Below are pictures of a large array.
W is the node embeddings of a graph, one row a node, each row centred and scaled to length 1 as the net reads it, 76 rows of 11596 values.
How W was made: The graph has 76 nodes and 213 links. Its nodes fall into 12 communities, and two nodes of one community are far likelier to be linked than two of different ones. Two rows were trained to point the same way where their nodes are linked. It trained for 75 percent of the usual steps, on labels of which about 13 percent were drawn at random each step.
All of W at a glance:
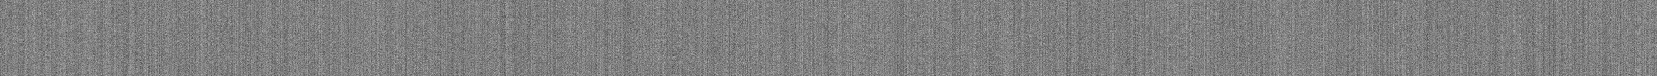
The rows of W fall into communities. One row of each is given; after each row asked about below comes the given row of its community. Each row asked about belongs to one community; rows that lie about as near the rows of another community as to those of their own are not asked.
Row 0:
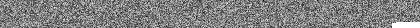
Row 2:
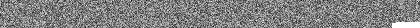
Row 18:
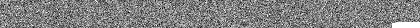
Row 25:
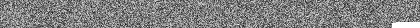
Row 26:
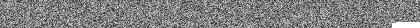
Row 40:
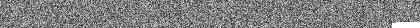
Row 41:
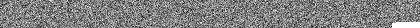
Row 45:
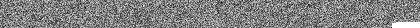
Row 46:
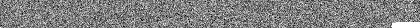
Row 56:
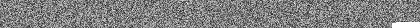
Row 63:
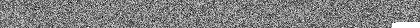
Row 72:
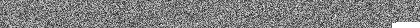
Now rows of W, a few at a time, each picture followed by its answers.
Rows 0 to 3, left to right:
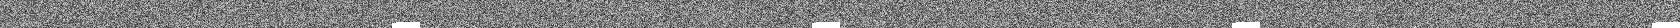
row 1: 2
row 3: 45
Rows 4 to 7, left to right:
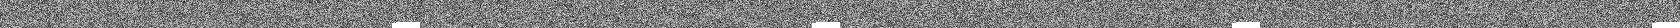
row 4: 56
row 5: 63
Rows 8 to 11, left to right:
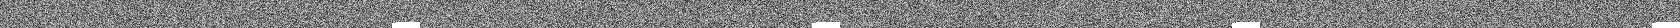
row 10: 0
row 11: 56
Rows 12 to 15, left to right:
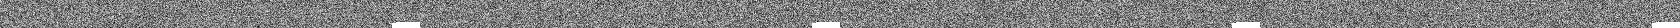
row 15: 40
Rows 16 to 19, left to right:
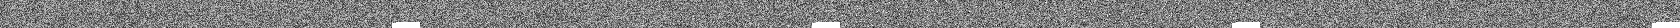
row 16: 40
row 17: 46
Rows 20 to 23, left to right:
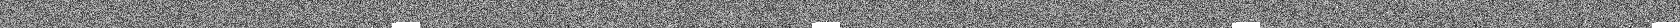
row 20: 72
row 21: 25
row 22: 40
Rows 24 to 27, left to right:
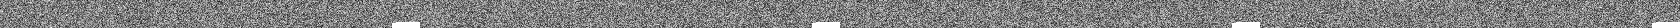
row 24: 45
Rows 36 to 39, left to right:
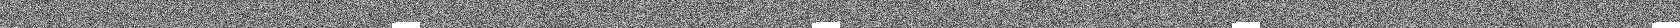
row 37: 0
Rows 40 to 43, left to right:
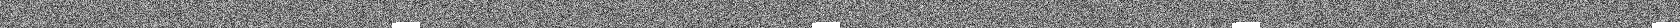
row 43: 0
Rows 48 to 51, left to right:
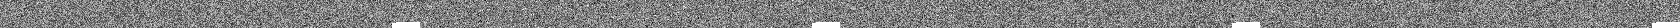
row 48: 40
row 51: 26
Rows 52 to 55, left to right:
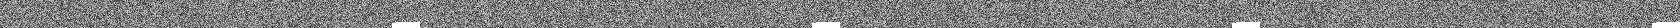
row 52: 41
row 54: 26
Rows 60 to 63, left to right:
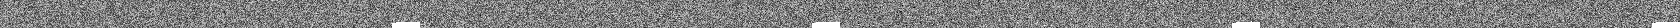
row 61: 2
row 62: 0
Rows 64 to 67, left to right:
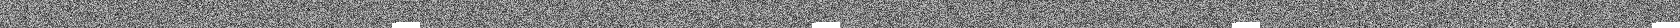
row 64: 72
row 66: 72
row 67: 41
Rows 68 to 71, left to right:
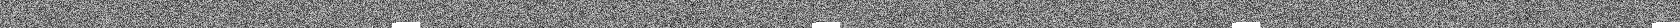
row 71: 25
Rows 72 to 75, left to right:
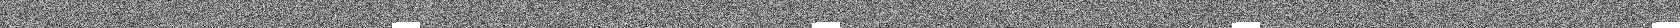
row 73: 72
